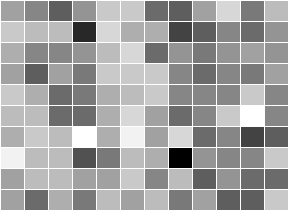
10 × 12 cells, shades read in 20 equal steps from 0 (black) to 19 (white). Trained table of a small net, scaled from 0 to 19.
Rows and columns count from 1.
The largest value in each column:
18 15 14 19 16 18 15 16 12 16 19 15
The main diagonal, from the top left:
12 14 10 9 13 16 12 0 7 7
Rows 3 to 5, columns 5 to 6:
14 16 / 15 15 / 13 14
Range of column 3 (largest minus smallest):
7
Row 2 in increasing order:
3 5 7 8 10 11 13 13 14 14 15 16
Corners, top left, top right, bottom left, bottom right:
12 14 12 15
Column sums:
136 119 114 97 134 148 120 90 94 110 102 113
